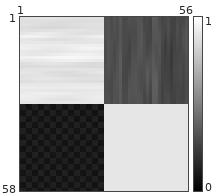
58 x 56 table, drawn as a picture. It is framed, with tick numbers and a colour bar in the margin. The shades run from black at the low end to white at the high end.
It is made of 2 by 2 panels. Panel 1,1: very high, streaked across, faint in contrast. Panel 1,2: low, streaked downward, faint in contrast. Panel 2,1: very low, checkered, faint in contrast. Panel 2,2: very high, flat.
